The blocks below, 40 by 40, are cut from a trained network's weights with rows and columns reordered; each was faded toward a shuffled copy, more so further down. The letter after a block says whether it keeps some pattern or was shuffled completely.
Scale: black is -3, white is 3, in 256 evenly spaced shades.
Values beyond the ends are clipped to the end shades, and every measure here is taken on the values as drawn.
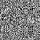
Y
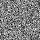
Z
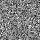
Z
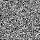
Z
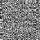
Y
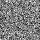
Z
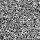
Y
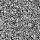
Y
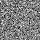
Z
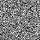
Y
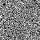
Z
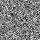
Z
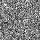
Z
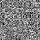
Y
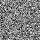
Z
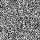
Z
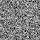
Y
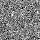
Z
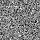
Z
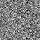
Y
